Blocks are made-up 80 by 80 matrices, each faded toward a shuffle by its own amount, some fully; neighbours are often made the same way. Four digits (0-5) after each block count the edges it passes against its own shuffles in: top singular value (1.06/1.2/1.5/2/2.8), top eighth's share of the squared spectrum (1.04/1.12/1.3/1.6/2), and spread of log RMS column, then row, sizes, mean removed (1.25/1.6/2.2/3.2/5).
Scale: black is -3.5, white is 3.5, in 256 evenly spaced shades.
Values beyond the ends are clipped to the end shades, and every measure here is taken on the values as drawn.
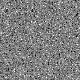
3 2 0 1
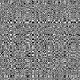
5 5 3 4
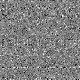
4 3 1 2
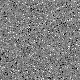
0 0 0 0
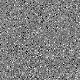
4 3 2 1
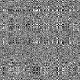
5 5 3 3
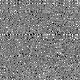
4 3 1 2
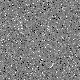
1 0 0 0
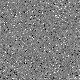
2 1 0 1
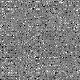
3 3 1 2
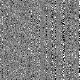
2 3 4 0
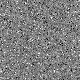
0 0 0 0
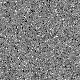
0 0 0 0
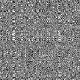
4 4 2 2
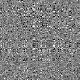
4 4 2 2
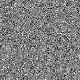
3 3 1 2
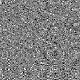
4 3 2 2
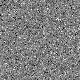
1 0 0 0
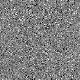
3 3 1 1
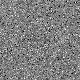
1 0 0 0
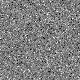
2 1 0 0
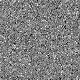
3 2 0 0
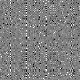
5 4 3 2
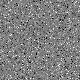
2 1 0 0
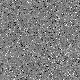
0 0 0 0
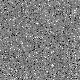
2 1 1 0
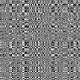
5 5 4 4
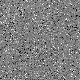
3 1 0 0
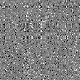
4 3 2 2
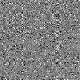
4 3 2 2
